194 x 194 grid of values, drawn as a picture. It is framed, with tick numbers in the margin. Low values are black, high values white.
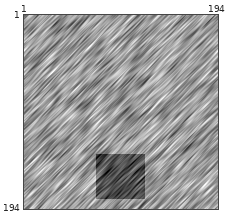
Streaks slant up to the right. Neither half mirrors the other. The bottom middle is the ninth with the lowest average. In the bottom middle lies a patch that is lower than the rest.
